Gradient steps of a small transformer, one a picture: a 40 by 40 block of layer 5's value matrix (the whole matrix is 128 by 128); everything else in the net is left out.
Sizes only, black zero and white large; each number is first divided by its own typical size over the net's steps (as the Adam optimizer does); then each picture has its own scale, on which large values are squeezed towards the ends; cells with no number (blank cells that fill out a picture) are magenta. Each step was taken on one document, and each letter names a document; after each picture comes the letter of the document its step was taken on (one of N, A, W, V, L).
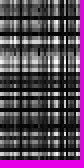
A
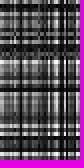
A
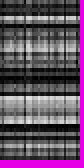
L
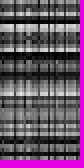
L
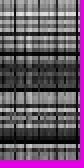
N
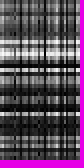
A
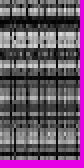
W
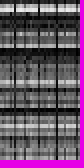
W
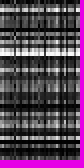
A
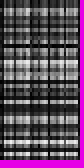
N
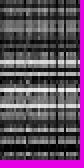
N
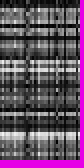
N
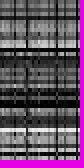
W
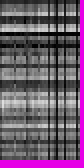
N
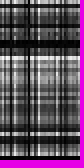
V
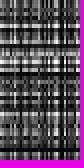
A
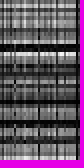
W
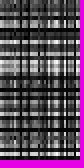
A
